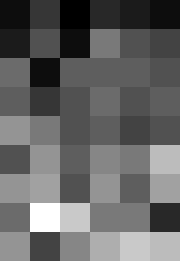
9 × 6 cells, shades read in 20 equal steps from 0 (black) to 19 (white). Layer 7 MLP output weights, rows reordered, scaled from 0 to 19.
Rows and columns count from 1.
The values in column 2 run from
1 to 19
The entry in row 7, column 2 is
12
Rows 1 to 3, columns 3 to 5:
0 3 2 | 1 9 6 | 7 7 7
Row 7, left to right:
11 12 6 11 7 12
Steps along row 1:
up down up down down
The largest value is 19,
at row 8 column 2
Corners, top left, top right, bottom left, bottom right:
1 1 11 14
